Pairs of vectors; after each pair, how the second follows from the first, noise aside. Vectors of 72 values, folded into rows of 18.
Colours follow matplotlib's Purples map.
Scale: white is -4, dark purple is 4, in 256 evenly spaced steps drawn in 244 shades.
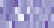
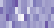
copied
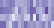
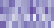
copied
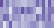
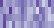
sign-scrambled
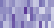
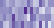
copied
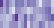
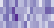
sign-scrambled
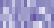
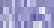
copied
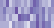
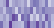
sign-scrambled
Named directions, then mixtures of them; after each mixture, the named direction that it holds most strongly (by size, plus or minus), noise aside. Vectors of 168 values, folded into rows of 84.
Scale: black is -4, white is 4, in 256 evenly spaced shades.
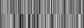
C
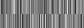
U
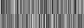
U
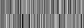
U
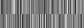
U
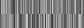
C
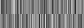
U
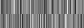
U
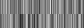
C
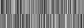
U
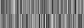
U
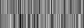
C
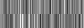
C
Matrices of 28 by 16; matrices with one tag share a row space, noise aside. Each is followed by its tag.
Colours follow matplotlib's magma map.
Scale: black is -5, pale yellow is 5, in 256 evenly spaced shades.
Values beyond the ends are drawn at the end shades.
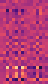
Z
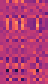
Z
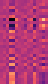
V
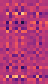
Z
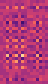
Z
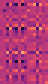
Z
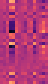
V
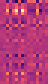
Z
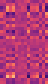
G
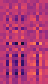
Z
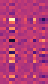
V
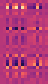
Z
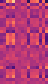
G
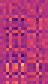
Z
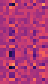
V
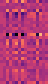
Z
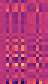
Z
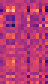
G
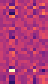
V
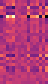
G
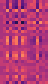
Z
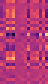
G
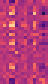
V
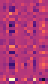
V
